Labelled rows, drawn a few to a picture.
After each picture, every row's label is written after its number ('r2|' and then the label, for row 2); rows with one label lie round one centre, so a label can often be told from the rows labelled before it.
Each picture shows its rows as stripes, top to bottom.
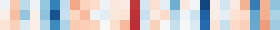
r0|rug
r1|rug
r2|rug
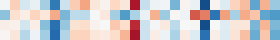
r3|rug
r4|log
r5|rug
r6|rug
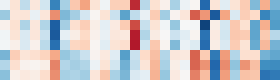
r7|rug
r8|log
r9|rug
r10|rug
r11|rug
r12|log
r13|log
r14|log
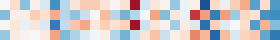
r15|rug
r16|log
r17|rug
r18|log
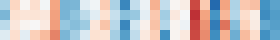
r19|log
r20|log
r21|log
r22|log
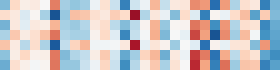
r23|log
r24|rug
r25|log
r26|log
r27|rug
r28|log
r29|log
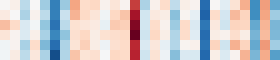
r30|rug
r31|rug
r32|rug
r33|rug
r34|rug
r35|rug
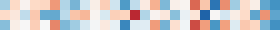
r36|log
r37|rug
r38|log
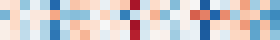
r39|rug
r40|log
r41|rug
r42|rug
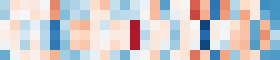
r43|log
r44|log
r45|rug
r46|rug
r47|rug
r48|log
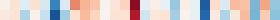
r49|rug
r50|rug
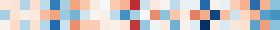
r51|rug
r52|log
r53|rug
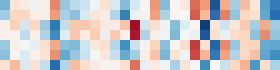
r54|log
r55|log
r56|rug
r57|rug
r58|log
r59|log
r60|rug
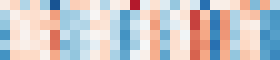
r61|rug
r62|log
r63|log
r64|log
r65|log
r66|log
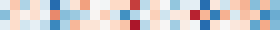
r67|rug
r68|log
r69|rug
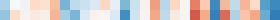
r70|log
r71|log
